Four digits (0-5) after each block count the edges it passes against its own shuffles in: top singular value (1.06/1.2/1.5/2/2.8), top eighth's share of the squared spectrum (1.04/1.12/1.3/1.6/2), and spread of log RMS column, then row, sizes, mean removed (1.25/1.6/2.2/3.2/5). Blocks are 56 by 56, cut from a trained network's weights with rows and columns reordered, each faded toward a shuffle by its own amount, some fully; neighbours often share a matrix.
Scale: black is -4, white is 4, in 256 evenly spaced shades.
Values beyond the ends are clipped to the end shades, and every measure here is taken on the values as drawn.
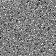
0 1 0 0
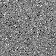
0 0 0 0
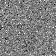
0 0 0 0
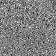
1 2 0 1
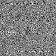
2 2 0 2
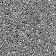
0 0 0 0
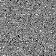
1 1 0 1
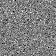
0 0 0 0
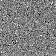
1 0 0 0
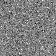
0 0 0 0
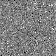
0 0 0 0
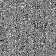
2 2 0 1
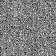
1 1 0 1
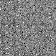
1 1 0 1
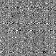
2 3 0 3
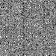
2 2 0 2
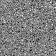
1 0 0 0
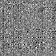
3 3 0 2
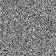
0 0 0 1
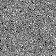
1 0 0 1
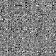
2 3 0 2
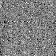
2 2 0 1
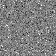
1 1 0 0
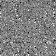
2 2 1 0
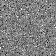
1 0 0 0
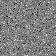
0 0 0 0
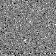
2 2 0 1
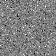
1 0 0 0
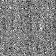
2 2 0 2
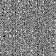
2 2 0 1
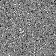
0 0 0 0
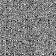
2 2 0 2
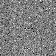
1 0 0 0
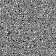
1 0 0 0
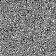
1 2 0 1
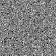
2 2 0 1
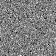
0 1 0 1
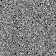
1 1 0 0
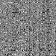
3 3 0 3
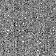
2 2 0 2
